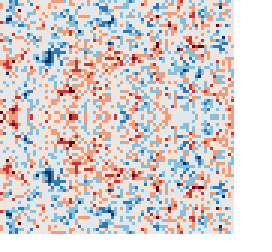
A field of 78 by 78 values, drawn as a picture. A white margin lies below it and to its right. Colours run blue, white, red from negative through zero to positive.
Stripes: none. Mirror symmetry: top to bottom. Odd rows or columns: none.
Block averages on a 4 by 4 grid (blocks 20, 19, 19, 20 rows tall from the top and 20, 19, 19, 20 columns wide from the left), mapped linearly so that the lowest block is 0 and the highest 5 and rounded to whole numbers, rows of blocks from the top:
0 0 1 2
2 5 2 1
2 5 2 1
0 0 1 2
